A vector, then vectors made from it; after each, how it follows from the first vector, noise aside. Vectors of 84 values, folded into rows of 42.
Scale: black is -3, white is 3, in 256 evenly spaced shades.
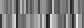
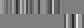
partly zeroed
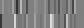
partly zeroed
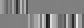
partly zeroed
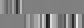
partly zeroed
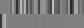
partly zeroed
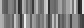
wrapped around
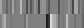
partly zeroed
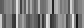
negated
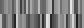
negated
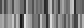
wrapped around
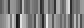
wrapped around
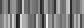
wrapped around
